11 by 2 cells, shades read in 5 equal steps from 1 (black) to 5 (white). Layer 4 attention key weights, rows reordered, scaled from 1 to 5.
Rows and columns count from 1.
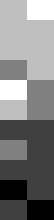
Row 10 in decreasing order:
2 1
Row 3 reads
4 4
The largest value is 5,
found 2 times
